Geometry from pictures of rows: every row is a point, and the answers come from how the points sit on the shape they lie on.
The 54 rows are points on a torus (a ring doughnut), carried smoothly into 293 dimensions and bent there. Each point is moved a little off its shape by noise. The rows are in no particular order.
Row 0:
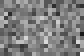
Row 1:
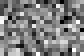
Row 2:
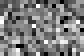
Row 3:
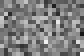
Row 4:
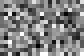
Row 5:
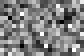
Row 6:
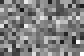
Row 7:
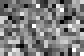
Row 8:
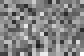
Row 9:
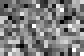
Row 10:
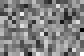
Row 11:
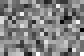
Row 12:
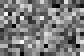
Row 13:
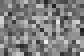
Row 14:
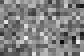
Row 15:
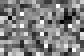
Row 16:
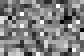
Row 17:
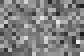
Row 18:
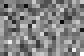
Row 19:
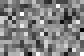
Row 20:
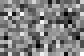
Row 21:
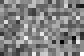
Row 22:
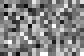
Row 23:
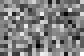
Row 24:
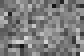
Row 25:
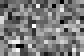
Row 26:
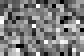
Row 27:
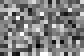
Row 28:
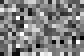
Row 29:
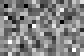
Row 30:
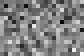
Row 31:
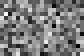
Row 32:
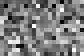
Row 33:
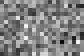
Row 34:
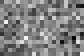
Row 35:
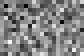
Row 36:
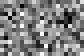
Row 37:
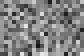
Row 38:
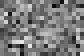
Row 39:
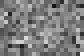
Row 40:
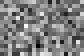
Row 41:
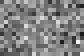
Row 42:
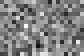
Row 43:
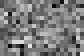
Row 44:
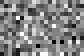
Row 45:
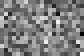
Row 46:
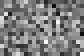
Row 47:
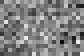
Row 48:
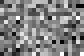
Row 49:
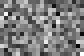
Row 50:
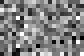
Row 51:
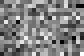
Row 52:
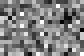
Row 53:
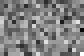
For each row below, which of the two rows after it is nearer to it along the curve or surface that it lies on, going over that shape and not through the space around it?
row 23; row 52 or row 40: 40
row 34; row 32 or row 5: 32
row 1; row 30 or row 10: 10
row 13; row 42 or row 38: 38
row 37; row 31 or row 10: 10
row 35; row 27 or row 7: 7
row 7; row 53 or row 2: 2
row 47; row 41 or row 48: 41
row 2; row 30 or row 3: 3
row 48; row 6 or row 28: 28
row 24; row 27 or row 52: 52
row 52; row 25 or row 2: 2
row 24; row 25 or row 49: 25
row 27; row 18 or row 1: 18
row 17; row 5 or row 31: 31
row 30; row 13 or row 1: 13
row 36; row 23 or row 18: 23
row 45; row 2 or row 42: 2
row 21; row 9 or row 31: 31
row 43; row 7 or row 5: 7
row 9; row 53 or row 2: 2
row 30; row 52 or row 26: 52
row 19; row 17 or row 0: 0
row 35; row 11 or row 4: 11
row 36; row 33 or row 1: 1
